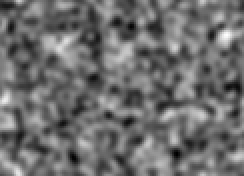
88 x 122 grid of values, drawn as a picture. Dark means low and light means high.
Grain: blotchy. Histogram: bell-shaped. Mirror symmetry: none. Ninth with the highest average: top right.
